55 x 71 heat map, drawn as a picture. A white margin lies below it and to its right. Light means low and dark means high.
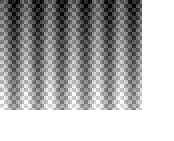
Stripes: upright, repeating 6 times. Slope: up to the top. Average level on the scale: 50%.
